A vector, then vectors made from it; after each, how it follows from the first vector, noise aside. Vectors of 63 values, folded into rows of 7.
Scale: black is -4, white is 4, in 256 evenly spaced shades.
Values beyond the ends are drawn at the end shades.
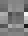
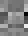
negated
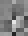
wrapped around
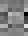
negated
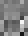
wrapped around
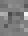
partly zeroed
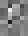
wrapped around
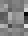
negated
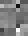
wrapped around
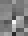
wrapped around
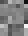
wrapped around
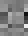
negated
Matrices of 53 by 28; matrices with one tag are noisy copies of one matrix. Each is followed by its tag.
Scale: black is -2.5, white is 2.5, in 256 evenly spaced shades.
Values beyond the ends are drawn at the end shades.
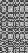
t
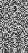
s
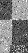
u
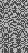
s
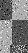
u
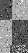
u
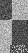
u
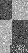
u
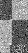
u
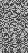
s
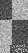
u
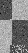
u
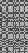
t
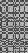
t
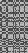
t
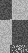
u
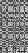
t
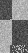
u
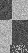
u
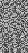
s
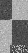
u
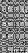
t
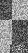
u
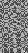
s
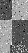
u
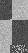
u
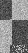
u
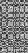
t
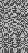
s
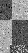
u
